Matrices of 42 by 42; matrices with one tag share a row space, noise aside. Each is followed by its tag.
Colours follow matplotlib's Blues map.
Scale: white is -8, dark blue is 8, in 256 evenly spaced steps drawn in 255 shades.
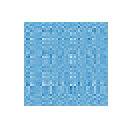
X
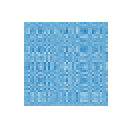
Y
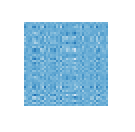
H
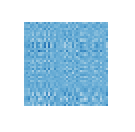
Y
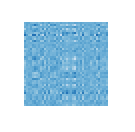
H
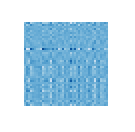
X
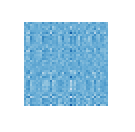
X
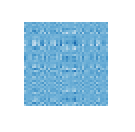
H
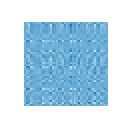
X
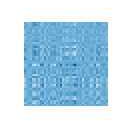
H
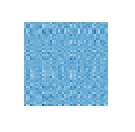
X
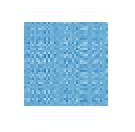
Y
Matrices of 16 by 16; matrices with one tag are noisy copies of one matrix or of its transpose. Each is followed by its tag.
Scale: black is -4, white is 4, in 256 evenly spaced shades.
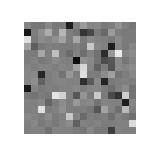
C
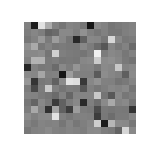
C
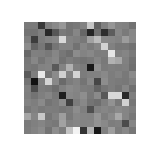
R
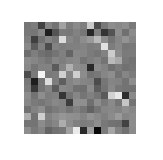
R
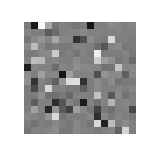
C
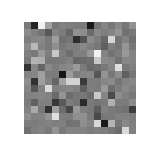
C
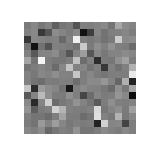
R
